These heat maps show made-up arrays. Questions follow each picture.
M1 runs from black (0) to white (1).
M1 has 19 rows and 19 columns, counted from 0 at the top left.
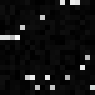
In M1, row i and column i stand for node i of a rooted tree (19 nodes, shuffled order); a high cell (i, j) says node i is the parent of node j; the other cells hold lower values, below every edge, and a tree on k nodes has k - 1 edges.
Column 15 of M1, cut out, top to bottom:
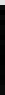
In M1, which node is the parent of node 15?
0
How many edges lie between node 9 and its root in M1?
5
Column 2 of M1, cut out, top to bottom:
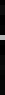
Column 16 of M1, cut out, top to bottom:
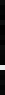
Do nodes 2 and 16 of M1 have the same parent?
no
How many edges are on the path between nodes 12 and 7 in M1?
2
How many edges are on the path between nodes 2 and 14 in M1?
3
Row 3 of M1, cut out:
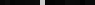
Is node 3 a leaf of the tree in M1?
no
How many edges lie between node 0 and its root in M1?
3
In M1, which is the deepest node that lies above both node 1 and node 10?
17
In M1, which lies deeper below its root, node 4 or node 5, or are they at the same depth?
node 4
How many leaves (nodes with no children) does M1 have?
11
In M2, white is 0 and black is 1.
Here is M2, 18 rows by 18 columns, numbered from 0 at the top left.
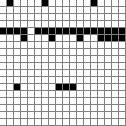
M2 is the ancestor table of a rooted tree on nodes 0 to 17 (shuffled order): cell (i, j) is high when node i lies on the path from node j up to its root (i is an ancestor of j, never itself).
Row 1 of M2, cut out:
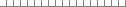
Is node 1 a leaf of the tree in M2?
yes
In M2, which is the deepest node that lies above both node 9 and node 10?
12
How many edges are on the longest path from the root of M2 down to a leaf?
2
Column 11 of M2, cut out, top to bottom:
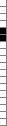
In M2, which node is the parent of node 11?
5
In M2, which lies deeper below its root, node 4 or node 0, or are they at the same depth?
node 0
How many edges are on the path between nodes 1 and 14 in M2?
4
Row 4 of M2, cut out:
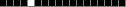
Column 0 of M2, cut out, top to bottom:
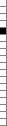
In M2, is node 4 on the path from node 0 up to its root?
yes
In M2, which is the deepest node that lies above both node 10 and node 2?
12
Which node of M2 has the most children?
5
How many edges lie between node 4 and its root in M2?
0
